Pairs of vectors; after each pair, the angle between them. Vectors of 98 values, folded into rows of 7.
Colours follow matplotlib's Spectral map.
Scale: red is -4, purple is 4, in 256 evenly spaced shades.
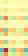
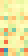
nearly opposite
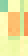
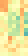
nearly opposite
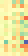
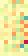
nearly opposite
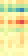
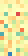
orthogonal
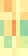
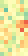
partly opposed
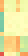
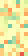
orthogonal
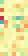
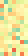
partly opposed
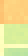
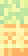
nearly opposite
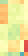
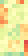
nearly parallel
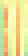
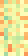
partly opposed
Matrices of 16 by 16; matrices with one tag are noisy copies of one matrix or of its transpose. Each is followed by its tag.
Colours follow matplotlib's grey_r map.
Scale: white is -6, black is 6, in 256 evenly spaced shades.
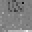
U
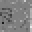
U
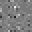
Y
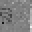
U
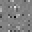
Y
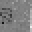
U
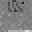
U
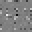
Y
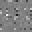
Y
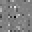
Y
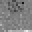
U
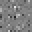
Y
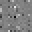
Y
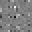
Y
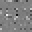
Y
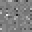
Y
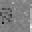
U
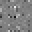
Y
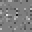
Y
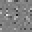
Y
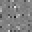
Y
